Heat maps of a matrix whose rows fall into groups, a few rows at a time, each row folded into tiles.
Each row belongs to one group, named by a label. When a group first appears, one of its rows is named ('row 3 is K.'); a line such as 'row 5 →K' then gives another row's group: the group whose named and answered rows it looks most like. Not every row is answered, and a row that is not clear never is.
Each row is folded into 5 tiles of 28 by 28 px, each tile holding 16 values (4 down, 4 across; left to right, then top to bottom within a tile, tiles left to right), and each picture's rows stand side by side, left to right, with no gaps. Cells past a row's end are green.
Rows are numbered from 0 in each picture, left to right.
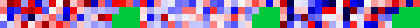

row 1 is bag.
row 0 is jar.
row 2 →bag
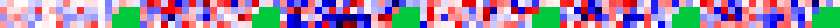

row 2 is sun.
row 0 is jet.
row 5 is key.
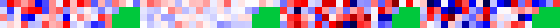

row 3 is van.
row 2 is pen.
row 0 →jar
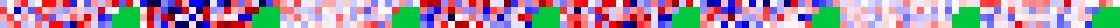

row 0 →pen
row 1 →van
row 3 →jar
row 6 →jet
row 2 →jet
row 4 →pen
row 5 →van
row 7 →jar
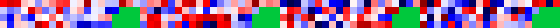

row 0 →jar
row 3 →bag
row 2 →van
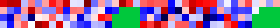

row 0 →jar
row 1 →key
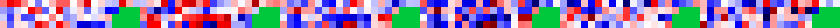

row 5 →bag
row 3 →sun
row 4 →van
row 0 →jar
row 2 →sun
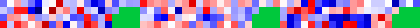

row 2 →sun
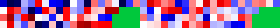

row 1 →jar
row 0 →van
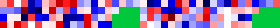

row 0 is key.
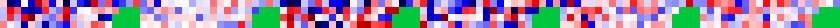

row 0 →van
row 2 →van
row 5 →jar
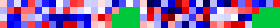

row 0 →sun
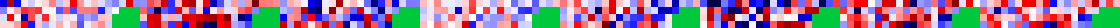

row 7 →pen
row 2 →key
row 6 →pen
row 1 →pen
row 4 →key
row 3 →key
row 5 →van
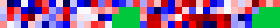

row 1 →pen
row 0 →van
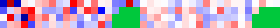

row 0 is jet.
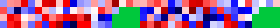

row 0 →pen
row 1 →key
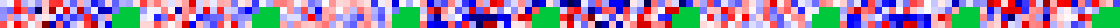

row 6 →sun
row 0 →key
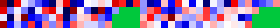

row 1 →van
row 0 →bag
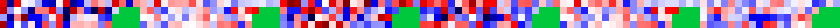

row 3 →key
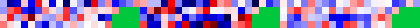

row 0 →van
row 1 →sun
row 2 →sun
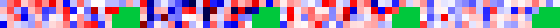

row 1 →bag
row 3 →bag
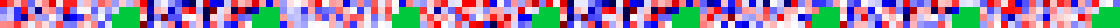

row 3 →pen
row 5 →van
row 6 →bag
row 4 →bag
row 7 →jar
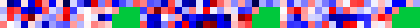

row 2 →sun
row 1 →sun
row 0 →van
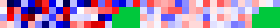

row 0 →van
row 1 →jar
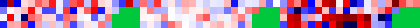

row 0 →jet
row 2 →pen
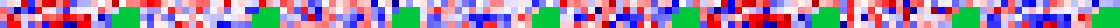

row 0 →pen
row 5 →pen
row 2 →key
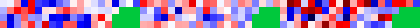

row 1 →key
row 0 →sun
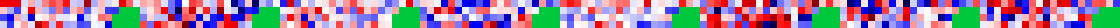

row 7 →jar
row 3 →sun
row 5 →pen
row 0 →jar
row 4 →jar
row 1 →key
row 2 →jet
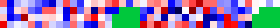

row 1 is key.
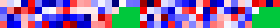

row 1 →bag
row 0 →sun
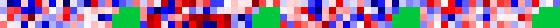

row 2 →key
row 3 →jar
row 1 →pen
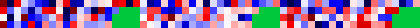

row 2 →van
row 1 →van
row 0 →bag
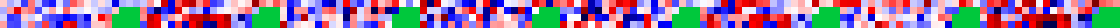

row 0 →sun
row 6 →jar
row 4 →key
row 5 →pen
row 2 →bag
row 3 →bag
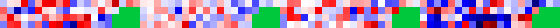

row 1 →key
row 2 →jet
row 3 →sun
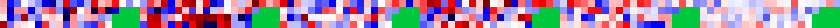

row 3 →jar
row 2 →bag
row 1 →pen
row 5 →jet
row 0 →bag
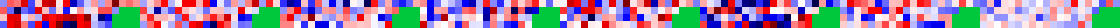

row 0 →pen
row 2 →van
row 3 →bag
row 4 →jar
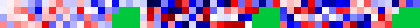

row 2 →sun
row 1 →van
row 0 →key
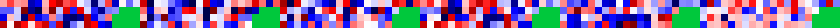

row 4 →sun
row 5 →jet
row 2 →bag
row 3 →key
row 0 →key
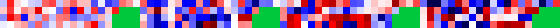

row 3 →van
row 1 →sun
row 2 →pen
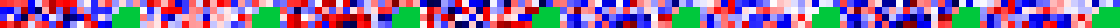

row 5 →sun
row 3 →van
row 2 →pen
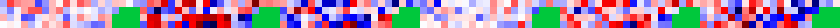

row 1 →pen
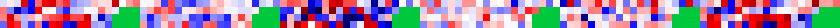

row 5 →pen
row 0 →pen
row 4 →jet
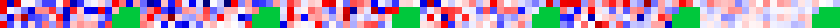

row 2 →jet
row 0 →bag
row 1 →van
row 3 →jet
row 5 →jar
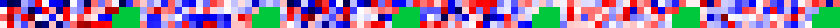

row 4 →jet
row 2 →van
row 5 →bag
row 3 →key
